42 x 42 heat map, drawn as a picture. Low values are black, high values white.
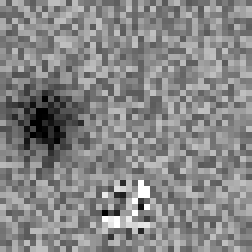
Dips: one, in the middle left. Average level on the scale: 50%. Ninth with the lowest average: middle left. Odd rows or columns: none. Roughest part: bottom middle. Odd patch: rougher, in the bottom middle. Stripes: none.
